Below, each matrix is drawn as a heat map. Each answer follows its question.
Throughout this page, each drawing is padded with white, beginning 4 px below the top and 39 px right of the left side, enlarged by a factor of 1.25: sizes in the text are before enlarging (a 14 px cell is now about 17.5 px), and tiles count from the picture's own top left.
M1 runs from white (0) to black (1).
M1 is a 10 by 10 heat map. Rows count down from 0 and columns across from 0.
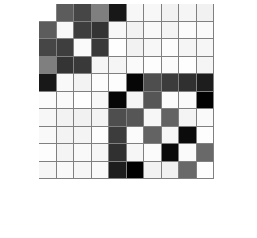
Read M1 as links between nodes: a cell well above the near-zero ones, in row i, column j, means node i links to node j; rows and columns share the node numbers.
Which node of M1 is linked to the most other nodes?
node 4
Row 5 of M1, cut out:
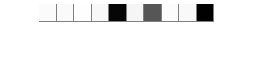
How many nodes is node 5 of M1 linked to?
3
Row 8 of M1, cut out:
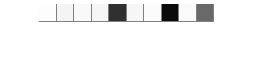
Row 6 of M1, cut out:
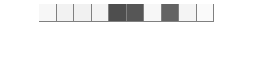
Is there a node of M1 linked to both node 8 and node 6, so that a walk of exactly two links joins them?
yes
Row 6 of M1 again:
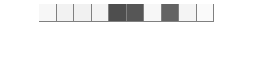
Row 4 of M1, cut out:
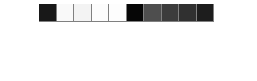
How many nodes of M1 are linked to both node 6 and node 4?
2
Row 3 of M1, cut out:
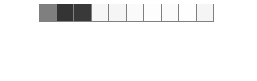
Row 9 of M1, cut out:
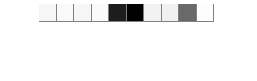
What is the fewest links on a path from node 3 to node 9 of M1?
3
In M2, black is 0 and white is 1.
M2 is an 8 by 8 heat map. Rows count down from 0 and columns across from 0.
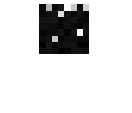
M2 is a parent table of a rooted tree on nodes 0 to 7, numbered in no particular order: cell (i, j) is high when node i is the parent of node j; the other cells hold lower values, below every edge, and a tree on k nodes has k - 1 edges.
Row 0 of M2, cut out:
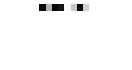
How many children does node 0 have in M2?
4
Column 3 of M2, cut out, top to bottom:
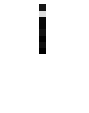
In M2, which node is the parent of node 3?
1
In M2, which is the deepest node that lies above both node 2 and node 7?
0
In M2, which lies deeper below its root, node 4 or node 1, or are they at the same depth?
the same depth
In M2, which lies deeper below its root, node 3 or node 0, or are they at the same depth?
node 3
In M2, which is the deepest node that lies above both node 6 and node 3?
0
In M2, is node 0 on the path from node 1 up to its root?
yes
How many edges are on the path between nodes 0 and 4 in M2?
1
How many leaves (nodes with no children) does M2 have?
4
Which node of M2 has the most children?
0
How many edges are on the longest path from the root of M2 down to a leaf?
2
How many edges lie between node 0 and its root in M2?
0
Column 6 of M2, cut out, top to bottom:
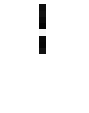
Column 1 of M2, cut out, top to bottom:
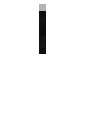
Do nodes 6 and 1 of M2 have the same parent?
no
